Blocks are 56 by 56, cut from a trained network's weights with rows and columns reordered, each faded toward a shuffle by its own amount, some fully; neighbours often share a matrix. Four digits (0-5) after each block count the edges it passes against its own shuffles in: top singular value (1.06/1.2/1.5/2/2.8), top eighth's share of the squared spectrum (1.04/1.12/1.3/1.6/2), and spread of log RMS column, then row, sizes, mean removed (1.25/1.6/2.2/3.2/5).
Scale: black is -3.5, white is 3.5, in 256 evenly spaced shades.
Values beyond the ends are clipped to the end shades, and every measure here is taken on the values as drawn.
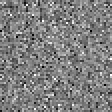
0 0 0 0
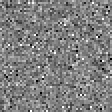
0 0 0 0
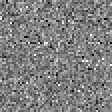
2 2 0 1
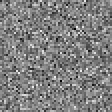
2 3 0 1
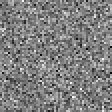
0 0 0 0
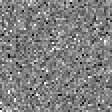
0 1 0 0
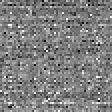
3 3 2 1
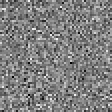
3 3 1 2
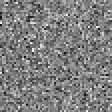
1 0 0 0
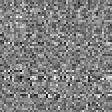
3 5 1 3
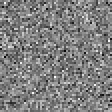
0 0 0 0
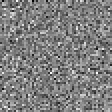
2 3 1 1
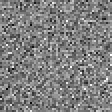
0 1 0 0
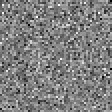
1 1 0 0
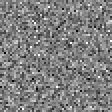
0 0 0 0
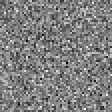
1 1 0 0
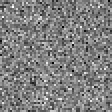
0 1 0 0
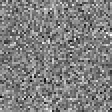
2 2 0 1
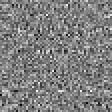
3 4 0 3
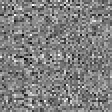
3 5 2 3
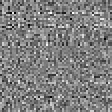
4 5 2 3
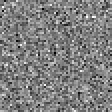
0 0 0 0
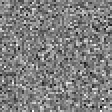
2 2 0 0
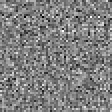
3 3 0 2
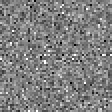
2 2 0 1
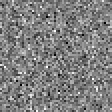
1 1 0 0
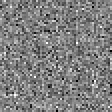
2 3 1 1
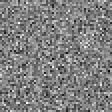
1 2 1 0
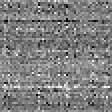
3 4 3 2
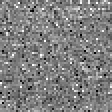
1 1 0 0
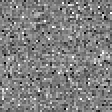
1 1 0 0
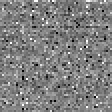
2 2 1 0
